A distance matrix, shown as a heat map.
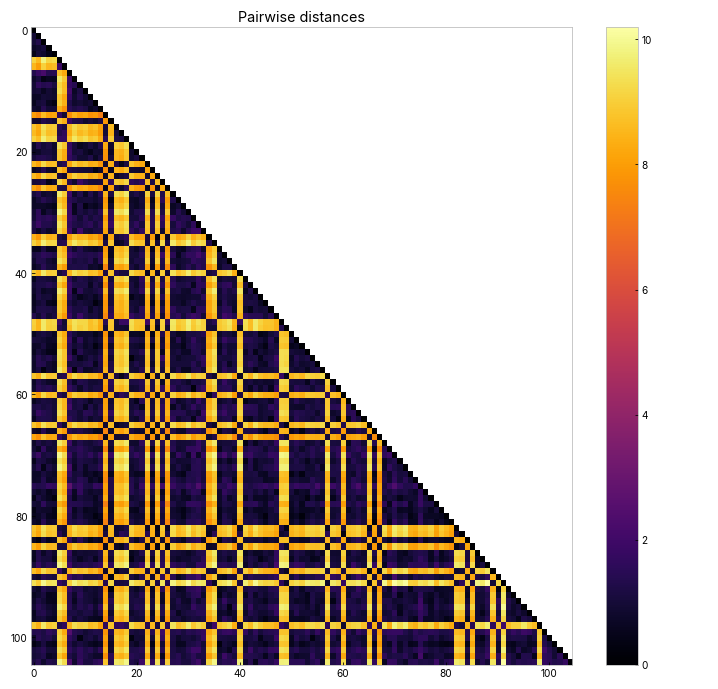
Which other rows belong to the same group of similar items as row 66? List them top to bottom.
0, 1, 2, 3, 4, 7, 8, 9, 10, 11, 12, 13, 15, 19, 20, 21, 23, 25, 27, 28, 29, 30, 31, 32, 33, 36, 37, 38, 39, 41, 42, 43, 44, 45, 46, 47, 50, 51, 52, 53, 54, 55, 56, 58, 59, 61, 62, 63, 64, 68, 69, 70, 71, 72, 73, 74, 75, 76, 77, 78, 79, 80, 81, 84, 86, 87, 88, 90, 92, 93, 94, 95, 96, 97, 99, 100, 101, 102, 103, 104
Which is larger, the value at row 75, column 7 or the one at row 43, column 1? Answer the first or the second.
the first
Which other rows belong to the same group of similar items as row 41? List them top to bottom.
0, 1, 2, 3, 4, 7, 8, 9, 10, 11, 12, 13, 15, 19, 20, 21, 23, 25, 27, 28, 29, 30, 31, 32, 33, 36, 37, 38, 39, 42, 43, 44, 45, 46, 47, 50, 51, 52, 53, 54, 55, 56, 58, 59, 61, 62, 63, 64, 66, 68, 69, 70, 71, 72, 73, 74, 75, 76, 77, 78, 79, 80, 81, 84, 86, 87, 88, 90, 92, 93, 94, 95, 96, 97, 99, 100, 101, 102, 103, 104
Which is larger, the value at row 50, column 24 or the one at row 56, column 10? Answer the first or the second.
the first
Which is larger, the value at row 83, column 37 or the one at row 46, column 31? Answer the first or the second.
the first
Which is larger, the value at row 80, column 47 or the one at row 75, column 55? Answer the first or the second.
the second
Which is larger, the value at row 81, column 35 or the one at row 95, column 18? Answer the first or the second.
the second
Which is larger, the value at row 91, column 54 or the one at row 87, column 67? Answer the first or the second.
the first
